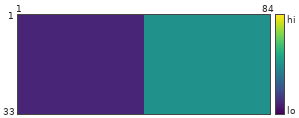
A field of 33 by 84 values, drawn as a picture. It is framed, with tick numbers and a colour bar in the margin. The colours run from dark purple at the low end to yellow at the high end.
It is made of 1 by 2 panels. Panel 1,1: very low, flat. Panel 1,2: middling, flat.
